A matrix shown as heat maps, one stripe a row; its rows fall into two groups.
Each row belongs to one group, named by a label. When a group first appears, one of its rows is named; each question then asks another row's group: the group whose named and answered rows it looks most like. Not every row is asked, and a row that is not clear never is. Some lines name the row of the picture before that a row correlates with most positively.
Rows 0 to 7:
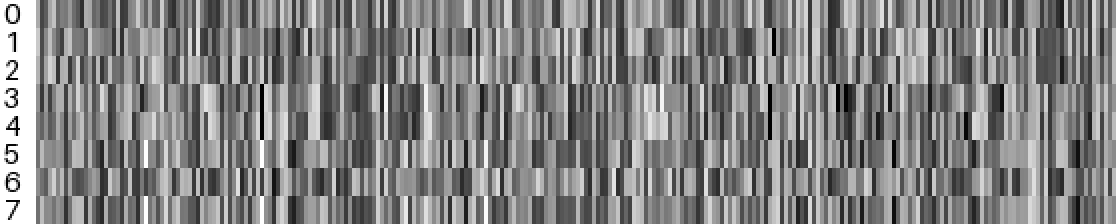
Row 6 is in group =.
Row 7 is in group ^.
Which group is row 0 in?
=
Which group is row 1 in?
=
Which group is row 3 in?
^
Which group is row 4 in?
^
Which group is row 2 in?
=
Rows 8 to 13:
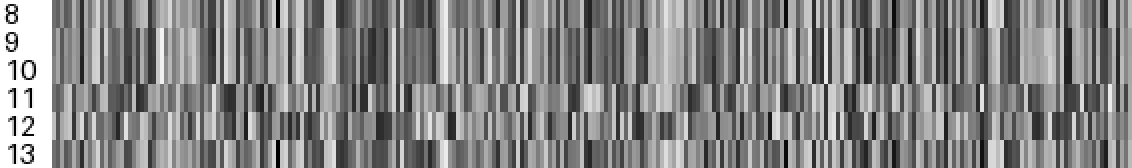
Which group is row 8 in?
^
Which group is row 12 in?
=
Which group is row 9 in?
^
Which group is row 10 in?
^
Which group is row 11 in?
=
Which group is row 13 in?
^
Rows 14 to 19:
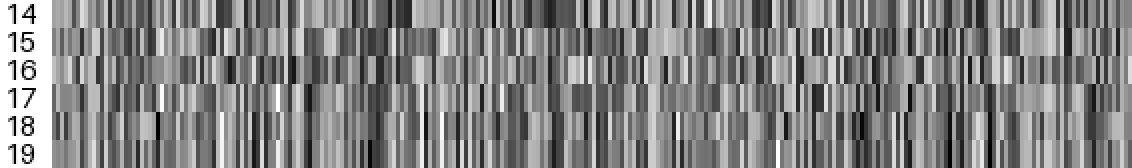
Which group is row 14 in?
=
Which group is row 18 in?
^
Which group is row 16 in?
=
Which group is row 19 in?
^
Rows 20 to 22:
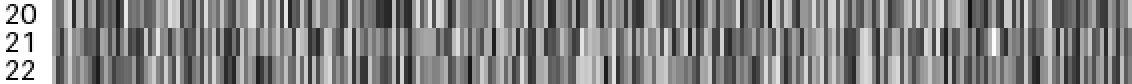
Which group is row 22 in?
=
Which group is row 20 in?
=
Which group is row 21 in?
=
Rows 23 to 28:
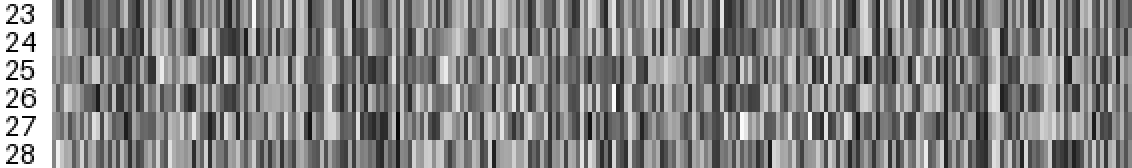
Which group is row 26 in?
=
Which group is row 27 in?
^
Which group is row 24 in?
=
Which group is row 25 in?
^
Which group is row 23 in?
=
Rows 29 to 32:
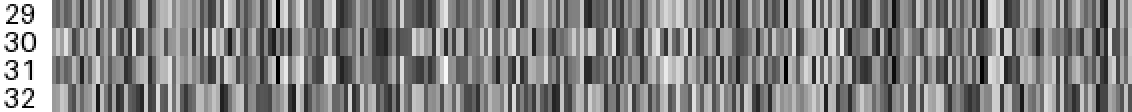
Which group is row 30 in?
=
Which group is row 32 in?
=
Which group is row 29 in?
^
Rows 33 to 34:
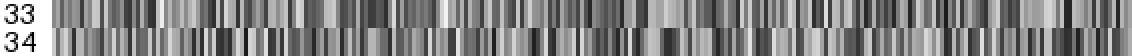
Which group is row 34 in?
=
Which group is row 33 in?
^
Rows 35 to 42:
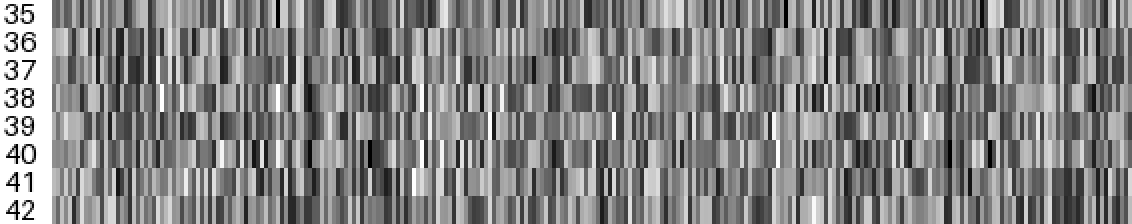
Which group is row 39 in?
=
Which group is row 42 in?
=
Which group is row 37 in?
=
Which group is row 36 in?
=
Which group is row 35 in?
^
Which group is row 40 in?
^
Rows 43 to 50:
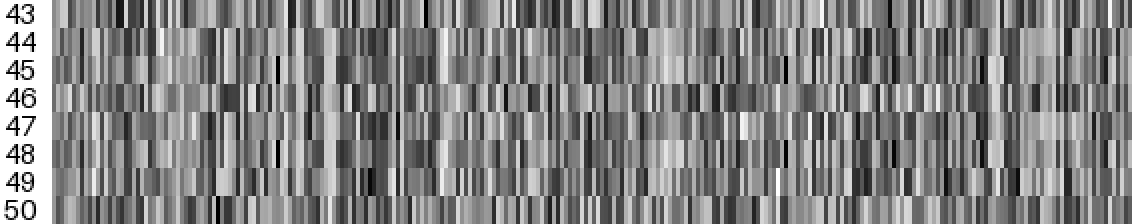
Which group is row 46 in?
=
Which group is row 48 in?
^
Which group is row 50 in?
=
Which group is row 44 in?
^
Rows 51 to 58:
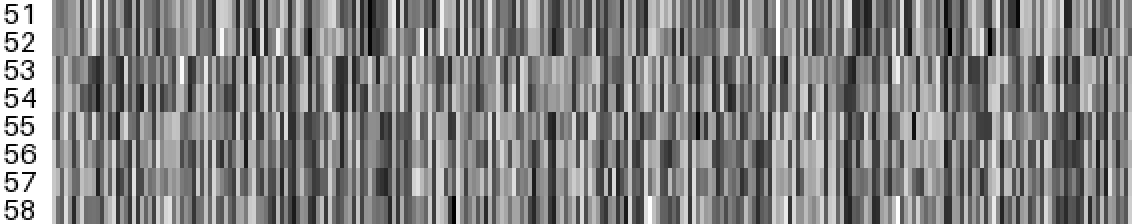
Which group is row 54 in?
=
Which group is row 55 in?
=
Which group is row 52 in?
^
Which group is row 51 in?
^
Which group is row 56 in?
=
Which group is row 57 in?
=
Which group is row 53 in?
=
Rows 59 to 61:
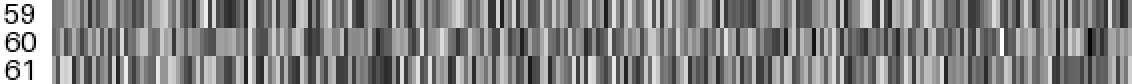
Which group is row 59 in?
=
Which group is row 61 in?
=
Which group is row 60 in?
^
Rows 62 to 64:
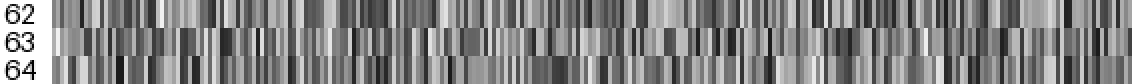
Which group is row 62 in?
^
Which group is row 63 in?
=
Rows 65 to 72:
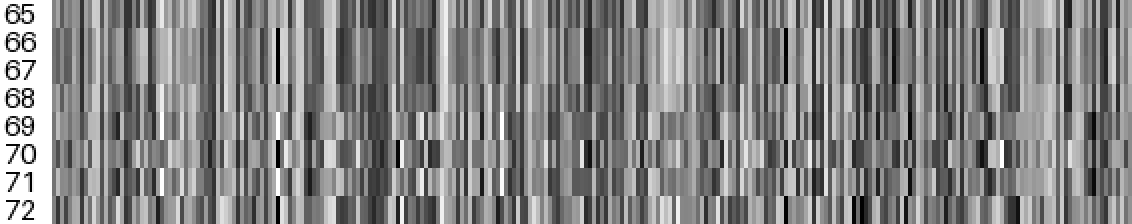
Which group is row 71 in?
^
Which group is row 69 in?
^
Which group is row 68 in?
^
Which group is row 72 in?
^
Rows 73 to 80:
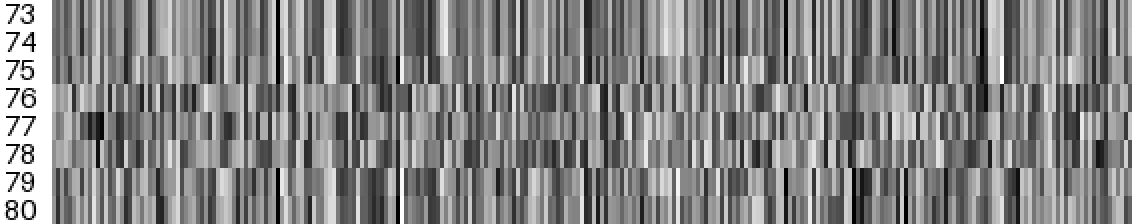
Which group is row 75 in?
^
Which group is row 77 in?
=
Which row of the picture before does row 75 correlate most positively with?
70
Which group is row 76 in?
=
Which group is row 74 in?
^
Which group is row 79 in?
^
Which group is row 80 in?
^
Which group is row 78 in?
=
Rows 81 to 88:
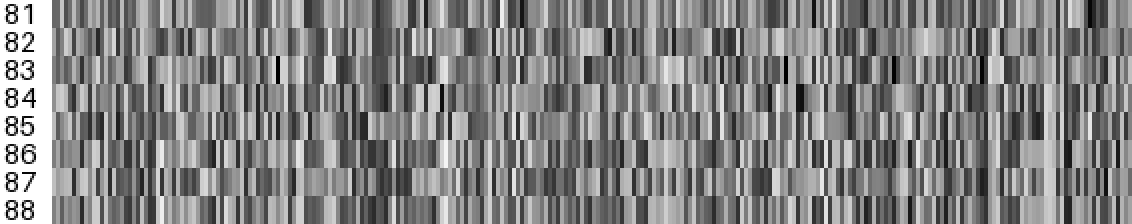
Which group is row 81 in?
^
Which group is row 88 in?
^
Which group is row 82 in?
=
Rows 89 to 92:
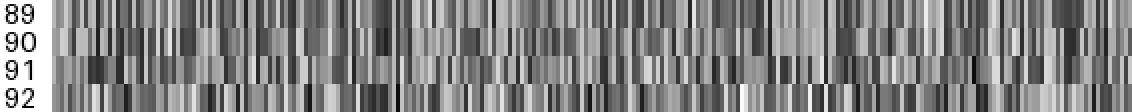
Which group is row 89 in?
=
